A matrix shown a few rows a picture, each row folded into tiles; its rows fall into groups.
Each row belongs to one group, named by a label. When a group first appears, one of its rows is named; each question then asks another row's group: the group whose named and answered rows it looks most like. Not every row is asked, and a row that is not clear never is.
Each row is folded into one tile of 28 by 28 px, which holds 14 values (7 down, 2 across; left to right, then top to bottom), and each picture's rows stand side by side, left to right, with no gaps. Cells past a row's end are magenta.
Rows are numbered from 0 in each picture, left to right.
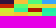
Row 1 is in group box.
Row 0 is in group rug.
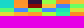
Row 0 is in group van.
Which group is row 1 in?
rug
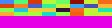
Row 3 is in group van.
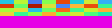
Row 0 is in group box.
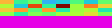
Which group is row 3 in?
rug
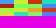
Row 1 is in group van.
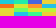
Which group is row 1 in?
rug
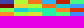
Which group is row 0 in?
rug
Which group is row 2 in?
van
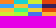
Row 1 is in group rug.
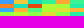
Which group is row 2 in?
van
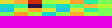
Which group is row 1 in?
van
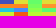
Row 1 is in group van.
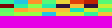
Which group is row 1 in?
van
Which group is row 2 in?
van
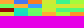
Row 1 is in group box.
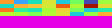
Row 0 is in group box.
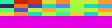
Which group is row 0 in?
van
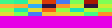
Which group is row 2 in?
rug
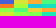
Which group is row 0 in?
rug
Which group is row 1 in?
van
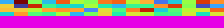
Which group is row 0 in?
rug
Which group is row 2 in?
van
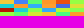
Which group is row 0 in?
box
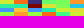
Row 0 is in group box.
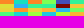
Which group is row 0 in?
van
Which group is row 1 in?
van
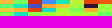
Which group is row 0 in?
van
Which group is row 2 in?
rug
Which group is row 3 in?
van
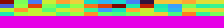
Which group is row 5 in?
rug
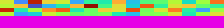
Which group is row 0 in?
box
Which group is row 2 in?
box
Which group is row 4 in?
van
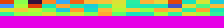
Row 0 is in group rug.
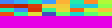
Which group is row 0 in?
rug
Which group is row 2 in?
van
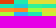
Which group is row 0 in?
van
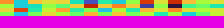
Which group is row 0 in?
van
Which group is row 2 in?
box
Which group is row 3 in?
rug
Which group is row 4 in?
rug
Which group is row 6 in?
van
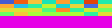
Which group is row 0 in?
rug
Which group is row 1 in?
box
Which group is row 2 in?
box
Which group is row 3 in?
box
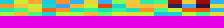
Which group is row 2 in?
box
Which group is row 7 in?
box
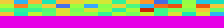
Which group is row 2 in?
van
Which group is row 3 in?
van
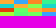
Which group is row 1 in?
van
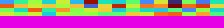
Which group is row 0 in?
rug
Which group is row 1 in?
box
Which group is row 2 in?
box
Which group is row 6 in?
rug
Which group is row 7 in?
rug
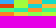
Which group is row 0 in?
rug
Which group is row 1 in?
box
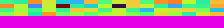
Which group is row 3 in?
box
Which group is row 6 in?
van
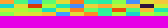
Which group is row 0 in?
box
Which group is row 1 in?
rug
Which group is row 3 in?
rug
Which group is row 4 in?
box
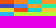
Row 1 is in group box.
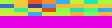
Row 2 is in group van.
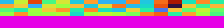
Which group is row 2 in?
box
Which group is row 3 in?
box
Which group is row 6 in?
box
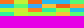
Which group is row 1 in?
box
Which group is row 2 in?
rug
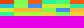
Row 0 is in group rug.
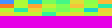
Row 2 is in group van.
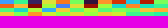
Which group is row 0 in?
rug
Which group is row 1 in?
rug
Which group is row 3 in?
rug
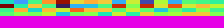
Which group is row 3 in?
van
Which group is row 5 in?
rug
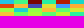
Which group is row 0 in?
rug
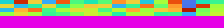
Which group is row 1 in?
box
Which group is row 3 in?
rug
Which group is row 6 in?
van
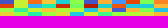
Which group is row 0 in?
rug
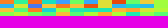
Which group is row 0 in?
box
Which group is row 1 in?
box
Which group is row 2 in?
rug
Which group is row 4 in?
van
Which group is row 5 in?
van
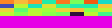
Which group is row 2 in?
van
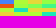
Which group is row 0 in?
rug
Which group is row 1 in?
van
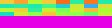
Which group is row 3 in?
box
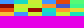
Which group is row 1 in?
box
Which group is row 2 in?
van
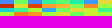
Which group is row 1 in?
rug
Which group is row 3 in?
rug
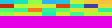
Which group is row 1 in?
box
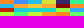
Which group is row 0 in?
box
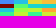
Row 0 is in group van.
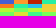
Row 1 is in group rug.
